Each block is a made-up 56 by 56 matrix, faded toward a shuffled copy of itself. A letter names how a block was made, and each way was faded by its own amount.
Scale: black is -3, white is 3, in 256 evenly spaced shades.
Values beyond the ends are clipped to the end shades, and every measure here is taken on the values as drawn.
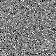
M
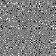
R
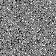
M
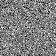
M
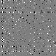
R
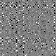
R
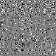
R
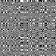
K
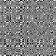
K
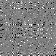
R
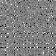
R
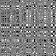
K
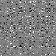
R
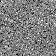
M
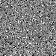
M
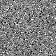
M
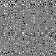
R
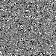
M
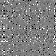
R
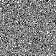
M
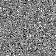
M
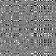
K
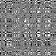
K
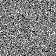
M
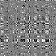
K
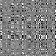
K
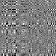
K
